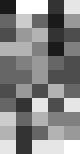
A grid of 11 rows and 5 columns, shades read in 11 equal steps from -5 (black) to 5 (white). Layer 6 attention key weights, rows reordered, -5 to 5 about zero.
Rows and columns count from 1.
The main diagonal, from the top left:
-4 3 2 -4 -2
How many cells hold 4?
6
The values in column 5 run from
-2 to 5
